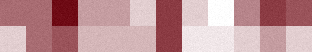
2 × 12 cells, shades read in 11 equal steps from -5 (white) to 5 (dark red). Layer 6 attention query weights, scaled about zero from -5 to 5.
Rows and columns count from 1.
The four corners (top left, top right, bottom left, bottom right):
1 2 -3 -3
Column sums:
-2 2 7 -3 -3 -5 6 -7 -9 -3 2 -1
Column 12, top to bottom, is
2 -3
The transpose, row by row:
1 -3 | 1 1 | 5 2 | -1 -2 | -1 -2 | -3 -2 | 3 3 | -3 -4 | -5 -4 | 0 -3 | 3 -1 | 2 -3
